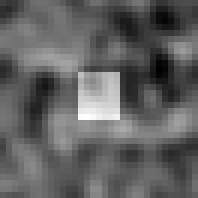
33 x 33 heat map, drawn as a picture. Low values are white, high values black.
In the centre lies a patch that is lower than the rest. The field is mottled with small blotches. No row or column stands out. The centre is the roughest part. The centre is the ninth with the lowest average.
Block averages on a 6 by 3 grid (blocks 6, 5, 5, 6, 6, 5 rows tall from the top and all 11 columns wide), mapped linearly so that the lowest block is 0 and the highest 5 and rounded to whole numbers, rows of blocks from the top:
345 / 234 / 425 / 303 / 334 / 333
